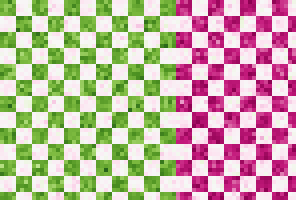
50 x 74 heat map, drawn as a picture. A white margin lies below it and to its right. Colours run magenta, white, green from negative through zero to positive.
Average level on the scale: 50%. Seam: vertical, 60% of the way across, the left part higher. Grain: checkered.
